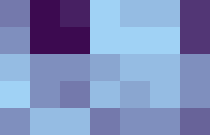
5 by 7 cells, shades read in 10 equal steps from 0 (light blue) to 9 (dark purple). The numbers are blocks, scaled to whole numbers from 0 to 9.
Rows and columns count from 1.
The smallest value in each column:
0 1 1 0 0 0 3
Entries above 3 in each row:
4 3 0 1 2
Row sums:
30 28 14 14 20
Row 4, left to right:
0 3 4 1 2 1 3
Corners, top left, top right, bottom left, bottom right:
4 7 3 5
